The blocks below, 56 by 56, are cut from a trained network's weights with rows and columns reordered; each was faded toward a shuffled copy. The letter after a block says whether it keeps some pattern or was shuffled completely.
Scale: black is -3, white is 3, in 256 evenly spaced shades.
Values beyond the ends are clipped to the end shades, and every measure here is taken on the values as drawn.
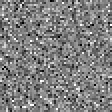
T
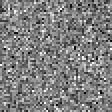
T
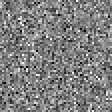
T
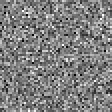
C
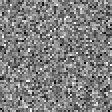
T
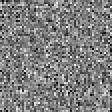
C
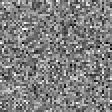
C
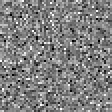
T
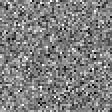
T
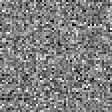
C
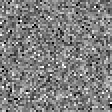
T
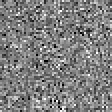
C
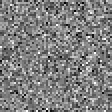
C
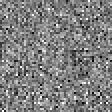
C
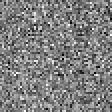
C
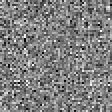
C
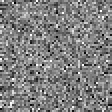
C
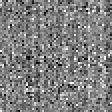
C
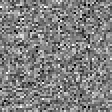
C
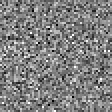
C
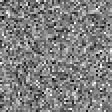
T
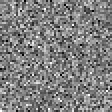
T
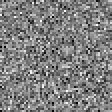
C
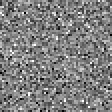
T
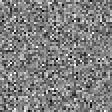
C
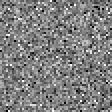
T
